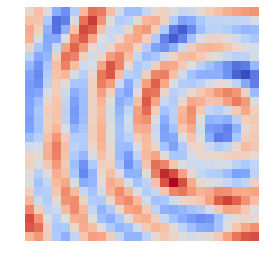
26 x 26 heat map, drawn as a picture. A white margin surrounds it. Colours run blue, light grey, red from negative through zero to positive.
Ninth with the lowest average: top right. Average level on the scale: 50%. Rings: centred on the middle right. Odd rows or columns: none. Lone odd cells: none. Slope: none.
